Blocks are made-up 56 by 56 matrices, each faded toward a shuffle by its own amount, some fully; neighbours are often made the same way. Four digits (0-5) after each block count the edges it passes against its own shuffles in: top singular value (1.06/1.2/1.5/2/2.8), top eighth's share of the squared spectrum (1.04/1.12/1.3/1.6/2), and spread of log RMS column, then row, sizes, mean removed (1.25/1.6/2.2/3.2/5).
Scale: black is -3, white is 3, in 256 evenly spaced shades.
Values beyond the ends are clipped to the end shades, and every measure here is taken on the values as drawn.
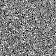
0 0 0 0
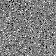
0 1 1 0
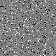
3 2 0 0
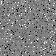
2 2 1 0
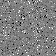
2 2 1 0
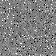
3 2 1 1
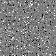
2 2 1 1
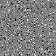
3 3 2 0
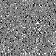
3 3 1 1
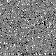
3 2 0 1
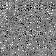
3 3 1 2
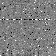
3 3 0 1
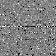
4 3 1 2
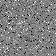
0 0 0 0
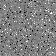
0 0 0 0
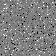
1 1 0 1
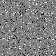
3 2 0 1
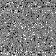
3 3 0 1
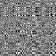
4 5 2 3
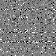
4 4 1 2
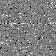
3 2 0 1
